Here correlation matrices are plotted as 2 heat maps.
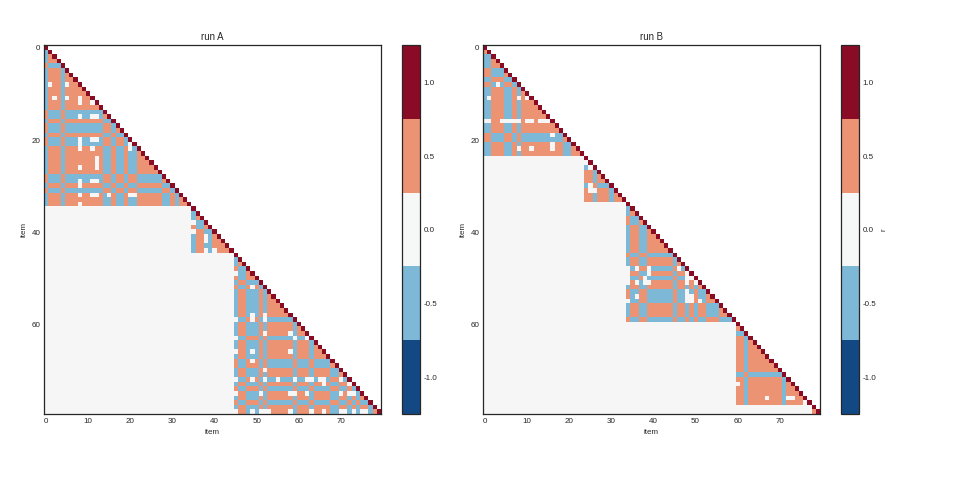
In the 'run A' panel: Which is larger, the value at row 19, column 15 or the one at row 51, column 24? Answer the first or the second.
the second
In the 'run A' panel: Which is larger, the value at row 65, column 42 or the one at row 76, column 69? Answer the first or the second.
the first
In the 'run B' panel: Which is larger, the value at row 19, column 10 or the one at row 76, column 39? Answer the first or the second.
the second
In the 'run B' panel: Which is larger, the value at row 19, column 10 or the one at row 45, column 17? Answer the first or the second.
the second
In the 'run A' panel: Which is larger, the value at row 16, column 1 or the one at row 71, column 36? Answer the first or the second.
the first
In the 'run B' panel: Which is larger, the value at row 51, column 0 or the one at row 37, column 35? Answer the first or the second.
the first
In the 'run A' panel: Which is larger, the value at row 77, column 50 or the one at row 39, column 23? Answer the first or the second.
the first
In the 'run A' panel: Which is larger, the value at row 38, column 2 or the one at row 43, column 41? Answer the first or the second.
the second
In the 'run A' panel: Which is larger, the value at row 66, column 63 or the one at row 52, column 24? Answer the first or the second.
the second
